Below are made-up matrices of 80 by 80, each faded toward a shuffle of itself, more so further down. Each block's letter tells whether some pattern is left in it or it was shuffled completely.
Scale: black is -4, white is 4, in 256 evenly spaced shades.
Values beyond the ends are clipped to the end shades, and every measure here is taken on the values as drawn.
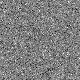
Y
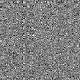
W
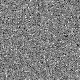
Y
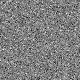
Y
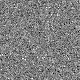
Y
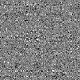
W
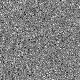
Y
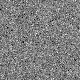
Y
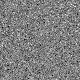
Y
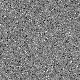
Y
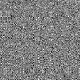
W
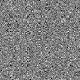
W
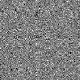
W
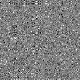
W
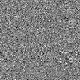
W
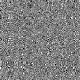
W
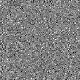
W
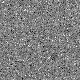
Y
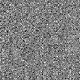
W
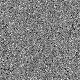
Y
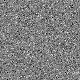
Y
